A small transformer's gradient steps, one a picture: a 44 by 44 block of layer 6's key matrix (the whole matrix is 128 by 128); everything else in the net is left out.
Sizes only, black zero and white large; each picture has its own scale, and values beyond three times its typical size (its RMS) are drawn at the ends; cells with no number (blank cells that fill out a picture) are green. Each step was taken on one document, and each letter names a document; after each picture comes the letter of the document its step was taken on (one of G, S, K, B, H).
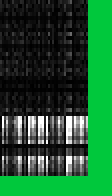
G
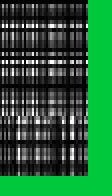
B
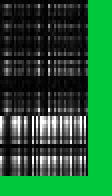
G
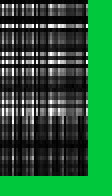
B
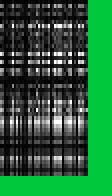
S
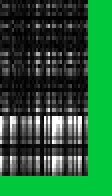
G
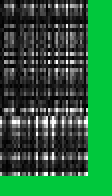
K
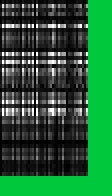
B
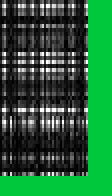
K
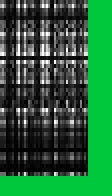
K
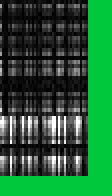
G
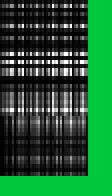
S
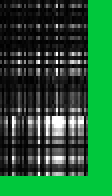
S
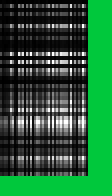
S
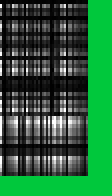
G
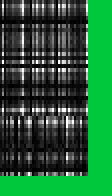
K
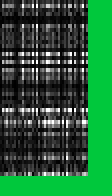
K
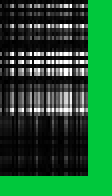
S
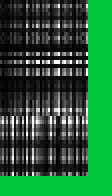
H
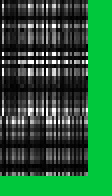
H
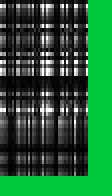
G
